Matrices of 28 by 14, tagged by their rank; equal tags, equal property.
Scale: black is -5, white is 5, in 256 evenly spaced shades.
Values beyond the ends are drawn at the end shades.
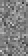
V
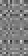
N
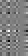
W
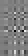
W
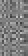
N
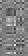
N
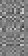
N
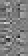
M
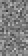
V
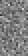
V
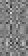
M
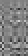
N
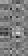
N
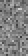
V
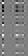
W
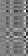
W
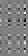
W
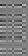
W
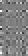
N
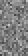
V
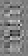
N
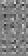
M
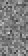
V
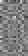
M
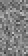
V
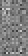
M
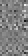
M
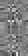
M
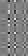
W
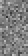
V
